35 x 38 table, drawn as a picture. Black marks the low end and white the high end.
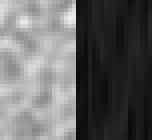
The table splits into one row of 2 panels. Panel 1,1: high, blotchy. Panel 1,2: very low, streaked downward, faint in contrast.
